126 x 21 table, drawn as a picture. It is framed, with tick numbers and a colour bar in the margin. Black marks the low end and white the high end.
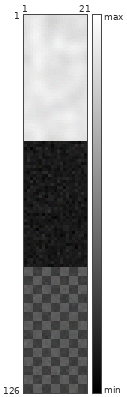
It is made of 3 by 1 panels. Panel 1,1: very high, blotchy, faint in contrast. Panel 2,1: very low, fine-grained, faint in contrast. Panel 3,1: low, checkered.
